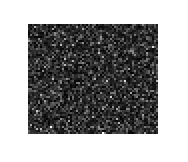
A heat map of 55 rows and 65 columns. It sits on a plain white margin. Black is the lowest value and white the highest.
Slope: none. Histogram: skewed, a long tail of high values. Grain: fine. Average level on the scale: 20%. Seam: none. Stripes: none.
